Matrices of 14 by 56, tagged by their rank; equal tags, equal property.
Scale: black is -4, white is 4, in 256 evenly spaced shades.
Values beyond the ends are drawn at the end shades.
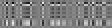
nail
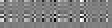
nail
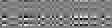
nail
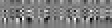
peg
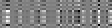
nail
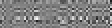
peg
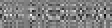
peg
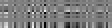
nail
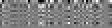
peg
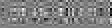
peg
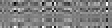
peg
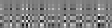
nail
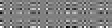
nail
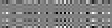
nail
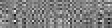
peg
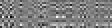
peg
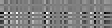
nail
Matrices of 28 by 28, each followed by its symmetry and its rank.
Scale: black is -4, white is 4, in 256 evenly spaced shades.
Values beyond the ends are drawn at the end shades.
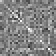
symmetric, rank five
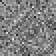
symmetric, full rank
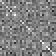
symmetric, rank five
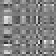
neither, rank two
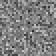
antisymmetric, full rank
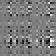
neither, rank two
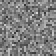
antisymmetric, full rank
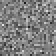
antisymmetric, full rank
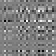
neither, rank two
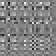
neither, rank three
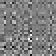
neither, rank three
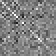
symmetric, rank five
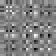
symmetric, rank two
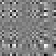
symmetric, rank two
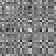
symmetric, rank two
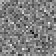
symmetric, full rank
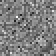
symmetric, full rank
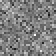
symmetric, full rank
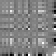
symmetric, rank two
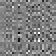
neither, rank three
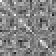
symmetric, rank five
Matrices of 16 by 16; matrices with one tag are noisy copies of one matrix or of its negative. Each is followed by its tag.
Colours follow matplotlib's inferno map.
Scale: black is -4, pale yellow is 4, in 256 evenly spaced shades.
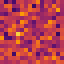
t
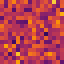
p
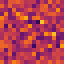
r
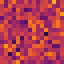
p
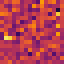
t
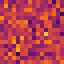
p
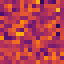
t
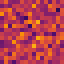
r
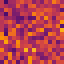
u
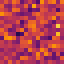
t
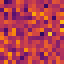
u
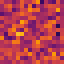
t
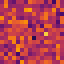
p
